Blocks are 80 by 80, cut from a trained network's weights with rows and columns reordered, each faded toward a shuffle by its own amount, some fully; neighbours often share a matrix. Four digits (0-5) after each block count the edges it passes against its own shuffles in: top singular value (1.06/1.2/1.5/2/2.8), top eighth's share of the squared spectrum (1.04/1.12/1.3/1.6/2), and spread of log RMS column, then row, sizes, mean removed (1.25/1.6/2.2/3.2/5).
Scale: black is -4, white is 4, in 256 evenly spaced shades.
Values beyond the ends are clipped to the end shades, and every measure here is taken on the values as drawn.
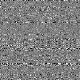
4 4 0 4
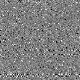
4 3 0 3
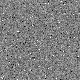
0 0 0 0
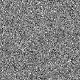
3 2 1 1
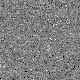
0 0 0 0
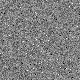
0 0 0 0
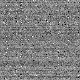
3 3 2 1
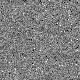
0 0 0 0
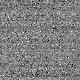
2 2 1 0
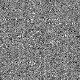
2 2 0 2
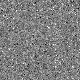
1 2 0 1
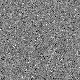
0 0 0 0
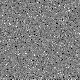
2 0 0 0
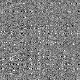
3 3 1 3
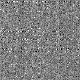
2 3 1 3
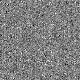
2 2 0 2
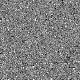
1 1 0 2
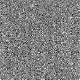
2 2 1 2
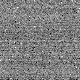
3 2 1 0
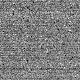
3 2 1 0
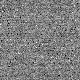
2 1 0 0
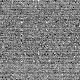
3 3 1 1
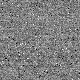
1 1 0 0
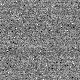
2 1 0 0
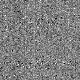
2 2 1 2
